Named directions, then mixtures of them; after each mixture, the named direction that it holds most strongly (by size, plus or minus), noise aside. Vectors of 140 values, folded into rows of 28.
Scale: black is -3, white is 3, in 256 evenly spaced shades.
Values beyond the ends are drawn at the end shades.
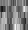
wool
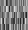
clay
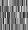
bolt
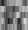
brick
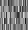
bolt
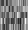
clay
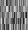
clay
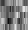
brick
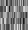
clay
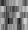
brick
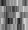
brick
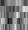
brick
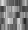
brick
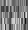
clay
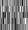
bolt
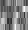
wool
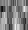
wool
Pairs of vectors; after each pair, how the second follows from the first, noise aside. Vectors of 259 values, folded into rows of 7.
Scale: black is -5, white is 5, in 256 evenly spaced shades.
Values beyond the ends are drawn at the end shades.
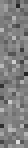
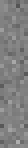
shrunk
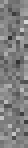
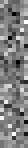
scaled up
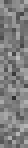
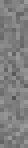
shrunk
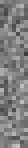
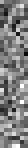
scaled up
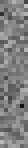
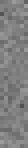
shrunk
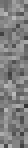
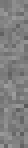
shrunk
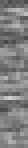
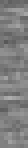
shrunk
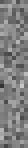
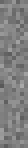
shrunk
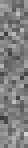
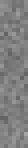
shrunk
